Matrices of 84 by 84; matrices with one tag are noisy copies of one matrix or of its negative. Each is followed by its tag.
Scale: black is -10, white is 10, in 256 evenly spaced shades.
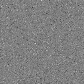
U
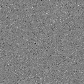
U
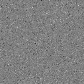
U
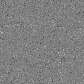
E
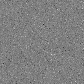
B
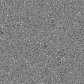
E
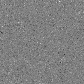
E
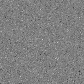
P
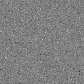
P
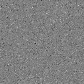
U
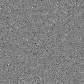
U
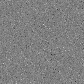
B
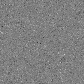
E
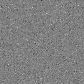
U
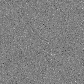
B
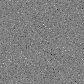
B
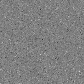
P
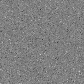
P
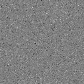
U
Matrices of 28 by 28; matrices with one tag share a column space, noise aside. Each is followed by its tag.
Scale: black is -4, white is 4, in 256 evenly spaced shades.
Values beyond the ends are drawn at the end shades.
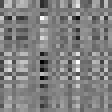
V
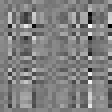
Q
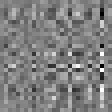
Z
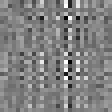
V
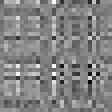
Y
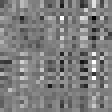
V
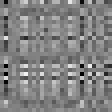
Y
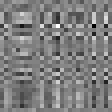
Q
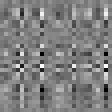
Z
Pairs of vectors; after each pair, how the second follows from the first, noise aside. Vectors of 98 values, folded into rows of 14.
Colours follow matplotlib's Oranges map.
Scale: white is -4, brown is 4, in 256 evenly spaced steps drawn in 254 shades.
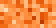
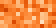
negated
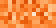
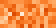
reversed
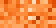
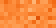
shrunk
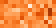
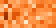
reversed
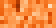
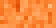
shrunk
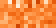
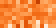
reversed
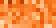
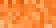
shrunk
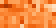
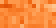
shrunk
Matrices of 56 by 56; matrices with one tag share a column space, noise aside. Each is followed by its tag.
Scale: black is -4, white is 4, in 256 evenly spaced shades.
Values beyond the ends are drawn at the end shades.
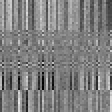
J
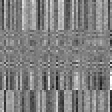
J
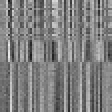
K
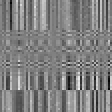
J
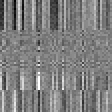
J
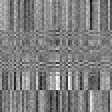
J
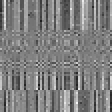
J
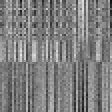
K
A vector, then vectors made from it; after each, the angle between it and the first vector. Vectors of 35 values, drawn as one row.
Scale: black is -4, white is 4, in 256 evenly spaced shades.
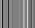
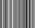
partly opposed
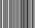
nearly opposite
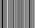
partly aligned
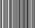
nearly opposite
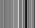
orthogonal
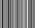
nearly parallel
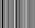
partly aligned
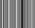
partly opposed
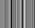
orthogonal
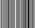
orthogonal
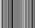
partly aligned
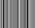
partly opposed
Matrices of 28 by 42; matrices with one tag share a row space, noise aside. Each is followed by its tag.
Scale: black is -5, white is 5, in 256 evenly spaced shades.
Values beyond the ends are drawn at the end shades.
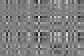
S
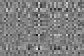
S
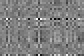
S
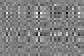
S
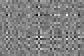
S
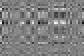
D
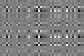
S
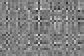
S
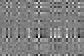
S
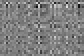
S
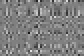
S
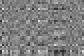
D
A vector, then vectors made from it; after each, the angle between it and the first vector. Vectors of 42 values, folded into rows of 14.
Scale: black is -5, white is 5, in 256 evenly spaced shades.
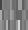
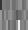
nearly parallel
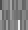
nearly parallel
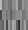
nearly opposite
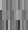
nearly opposite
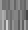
orthogonal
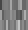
nearly parallel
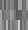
nearly parallel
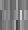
partly opposed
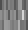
partly aligned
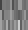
nearly parallel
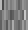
partly opposed
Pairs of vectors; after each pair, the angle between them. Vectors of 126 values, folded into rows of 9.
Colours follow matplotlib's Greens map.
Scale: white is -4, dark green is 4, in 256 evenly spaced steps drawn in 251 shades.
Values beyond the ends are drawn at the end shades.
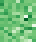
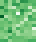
orthogonal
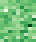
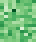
partly aligned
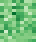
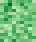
partly opposed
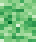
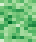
nearly parallel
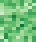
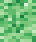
partly aligned
